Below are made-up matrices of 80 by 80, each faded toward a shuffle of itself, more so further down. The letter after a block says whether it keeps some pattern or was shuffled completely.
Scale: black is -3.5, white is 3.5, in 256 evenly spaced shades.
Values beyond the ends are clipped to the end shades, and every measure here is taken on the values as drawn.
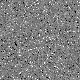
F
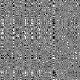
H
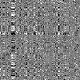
H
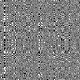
H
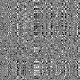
H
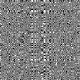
H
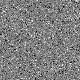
F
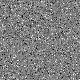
F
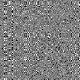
H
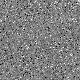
F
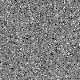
F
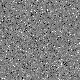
F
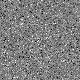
F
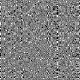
H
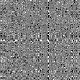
H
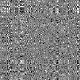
H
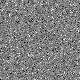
F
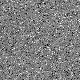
F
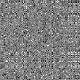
H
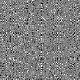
H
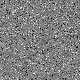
F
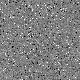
F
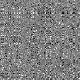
H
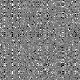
H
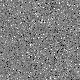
F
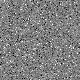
F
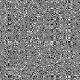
H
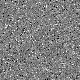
F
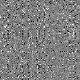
H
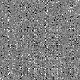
H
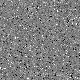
F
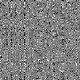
H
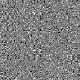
H
